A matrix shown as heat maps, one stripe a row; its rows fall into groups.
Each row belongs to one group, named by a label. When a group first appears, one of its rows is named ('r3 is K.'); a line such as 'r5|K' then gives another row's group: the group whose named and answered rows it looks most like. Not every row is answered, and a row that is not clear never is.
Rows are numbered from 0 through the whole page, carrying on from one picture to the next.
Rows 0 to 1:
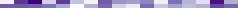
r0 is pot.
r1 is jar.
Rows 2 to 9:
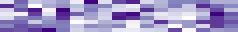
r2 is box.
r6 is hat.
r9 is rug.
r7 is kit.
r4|pot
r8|jar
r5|hat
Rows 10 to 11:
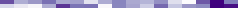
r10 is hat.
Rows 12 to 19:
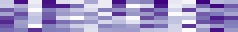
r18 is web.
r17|rug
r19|hat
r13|kit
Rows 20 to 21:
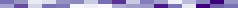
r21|kit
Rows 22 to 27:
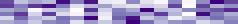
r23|rug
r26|box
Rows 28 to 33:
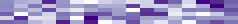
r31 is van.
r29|hat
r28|kit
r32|box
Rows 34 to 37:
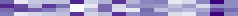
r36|jar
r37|hat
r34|hat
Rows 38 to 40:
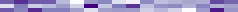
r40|hat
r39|box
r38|jar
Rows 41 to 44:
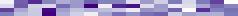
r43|rug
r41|pot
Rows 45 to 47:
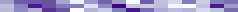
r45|jar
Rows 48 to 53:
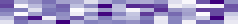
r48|hat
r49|van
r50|kit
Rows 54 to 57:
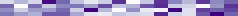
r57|kit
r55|van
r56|rug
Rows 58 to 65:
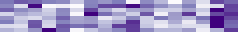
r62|kit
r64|hat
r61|jar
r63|hat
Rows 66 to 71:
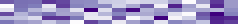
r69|hat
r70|kit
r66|rug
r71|jar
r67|pot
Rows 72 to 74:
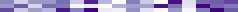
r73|kit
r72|rug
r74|rug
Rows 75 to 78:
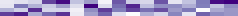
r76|box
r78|rug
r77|van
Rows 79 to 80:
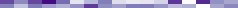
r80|van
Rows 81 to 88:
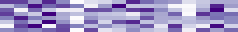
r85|jar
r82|hat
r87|pot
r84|rug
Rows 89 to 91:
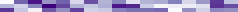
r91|web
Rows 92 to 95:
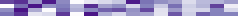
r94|pot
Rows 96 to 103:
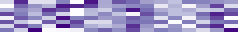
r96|box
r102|pot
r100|pot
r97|pot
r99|jar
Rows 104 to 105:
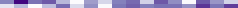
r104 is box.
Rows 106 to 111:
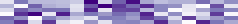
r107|van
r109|pot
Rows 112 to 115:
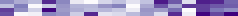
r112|kit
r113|kit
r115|rug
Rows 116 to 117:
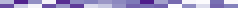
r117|web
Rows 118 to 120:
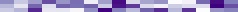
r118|hat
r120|van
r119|hat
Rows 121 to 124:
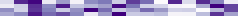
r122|hat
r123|van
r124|hat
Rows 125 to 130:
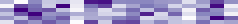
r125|van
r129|hat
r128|pot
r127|box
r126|pot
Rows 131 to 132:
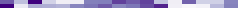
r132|van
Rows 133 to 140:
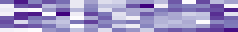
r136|pot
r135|kit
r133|rug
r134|pot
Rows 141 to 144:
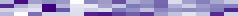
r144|van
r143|kit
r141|box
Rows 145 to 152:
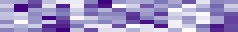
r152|rug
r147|box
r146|pot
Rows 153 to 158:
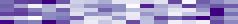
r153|rug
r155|hat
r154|jar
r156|jar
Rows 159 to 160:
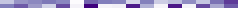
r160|rug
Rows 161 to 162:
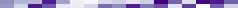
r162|van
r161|kit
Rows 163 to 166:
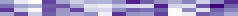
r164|kit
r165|web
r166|box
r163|web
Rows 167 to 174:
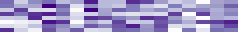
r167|van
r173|van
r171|van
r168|rug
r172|kit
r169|box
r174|web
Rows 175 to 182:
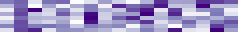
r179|box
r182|pot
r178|pot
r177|pot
